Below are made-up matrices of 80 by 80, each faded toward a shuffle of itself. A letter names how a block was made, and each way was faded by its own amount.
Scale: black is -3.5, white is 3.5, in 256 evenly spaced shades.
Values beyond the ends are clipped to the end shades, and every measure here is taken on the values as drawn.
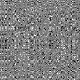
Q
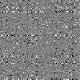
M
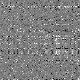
M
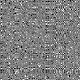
Q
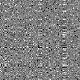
Q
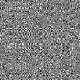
Q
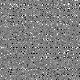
M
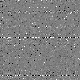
M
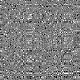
Q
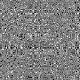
Q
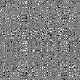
M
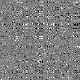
M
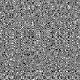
Q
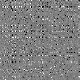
M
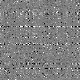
M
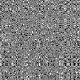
Q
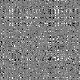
M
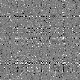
M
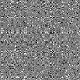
Q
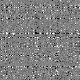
M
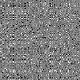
Q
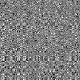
Q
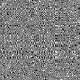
Q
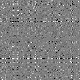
M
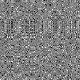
Q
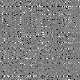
M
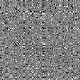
Q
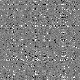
M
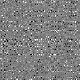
M
